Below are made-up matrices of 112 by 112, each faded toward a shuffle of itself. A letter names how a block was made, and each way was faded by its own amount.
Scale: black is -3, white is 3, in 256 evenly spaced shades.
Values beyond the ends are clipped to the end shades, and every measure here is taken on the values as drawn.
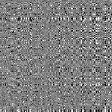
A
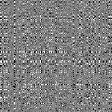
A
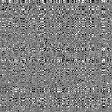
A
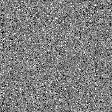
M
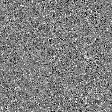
M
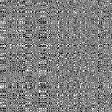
A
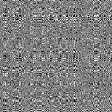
A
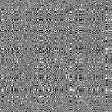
A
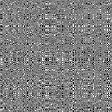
A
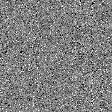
M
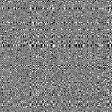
A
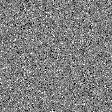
M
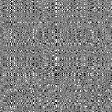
A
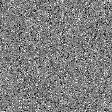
M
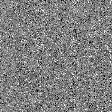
M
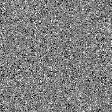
M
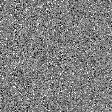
M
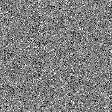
M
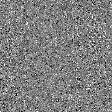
M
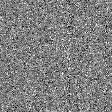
M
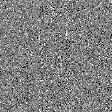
M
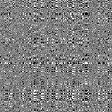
A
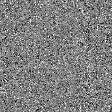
M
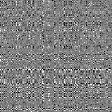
A
